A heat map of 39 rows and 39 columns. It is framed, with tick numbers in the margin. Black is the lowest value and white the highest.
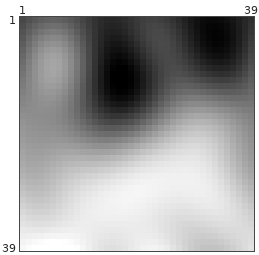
Slope: up to the bottom. Lone odd cells: none. Calmest part: bottom middle. Roughest part: centre.
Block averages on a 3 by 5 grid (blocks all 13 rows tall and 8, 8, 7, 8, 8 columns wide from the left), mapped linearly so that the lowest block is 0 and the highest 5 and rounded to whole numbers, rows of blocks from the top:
21010
32243
45554
